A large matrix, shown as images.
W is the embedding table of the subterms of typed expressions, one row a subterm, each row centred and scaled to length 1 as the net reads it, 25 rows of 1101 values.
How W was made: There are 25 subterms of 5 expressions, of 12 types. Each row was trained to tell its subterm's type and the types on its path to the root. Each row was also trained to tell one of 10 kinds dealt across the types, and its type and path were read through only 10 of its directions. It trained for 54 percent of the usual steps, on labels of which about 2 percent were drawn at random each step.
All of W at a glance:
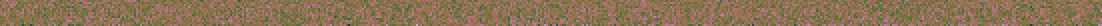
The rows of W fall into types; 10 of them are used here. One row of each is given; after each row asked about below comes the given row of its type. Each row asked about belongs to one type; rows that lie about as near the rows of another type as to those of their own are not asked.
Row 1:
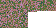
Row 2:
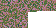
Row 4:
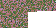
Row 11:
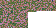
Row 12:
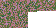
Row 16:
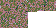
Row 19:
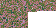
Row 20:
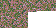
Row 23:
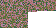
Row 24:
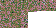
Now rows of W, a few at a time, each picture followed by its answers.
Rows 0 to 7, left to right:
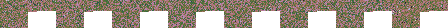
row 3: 24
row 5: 1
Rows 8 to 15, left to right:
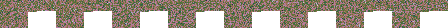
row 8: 20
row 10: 20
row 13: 16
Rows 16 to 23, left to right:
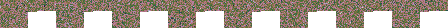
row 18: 23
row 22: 4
